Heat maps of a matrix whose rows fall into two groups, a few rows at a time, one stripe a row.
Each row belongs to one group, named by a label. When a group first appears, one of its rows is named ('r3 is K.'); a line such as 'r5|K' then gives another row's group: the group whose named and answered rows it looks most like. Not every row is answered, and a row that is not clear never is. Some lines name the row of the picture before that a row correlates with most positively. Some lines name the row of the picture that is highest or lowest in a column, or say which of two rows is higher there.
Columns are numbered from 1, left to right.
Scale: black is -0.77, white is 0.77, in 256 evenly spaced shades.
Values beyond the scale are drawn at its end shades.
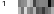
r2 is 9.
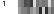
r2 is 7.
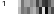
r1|9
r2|7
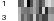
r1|9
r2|7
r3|9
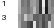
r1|7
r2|7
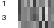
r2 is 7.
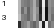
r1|7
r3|7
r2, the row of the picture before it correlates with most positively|4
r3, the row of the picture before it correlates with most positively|4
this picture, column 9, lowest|4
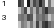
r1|9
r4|9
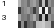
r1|7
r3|7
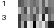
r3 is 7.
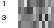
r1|9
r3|7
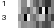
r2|7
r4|9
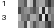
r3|7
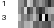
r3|7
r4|9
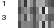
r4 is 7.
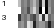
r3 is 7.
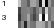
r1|7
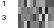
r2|7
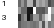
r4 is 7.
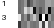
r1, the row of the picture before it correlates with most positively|3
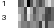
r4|7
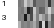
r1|9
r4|7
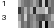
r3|9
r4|7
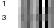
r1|7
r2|7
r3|7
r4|7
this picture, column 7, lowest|3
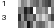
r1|9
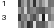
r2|9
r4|9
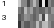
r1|7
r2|9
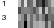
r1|9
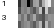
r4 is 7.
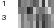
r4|9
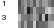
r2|9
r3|7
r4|9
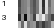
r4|9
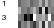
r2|7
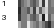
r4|9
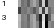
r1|7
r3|7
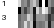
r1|7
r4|9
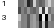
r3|7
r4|7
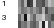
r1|9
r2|7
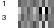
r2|7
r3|7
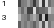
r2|9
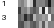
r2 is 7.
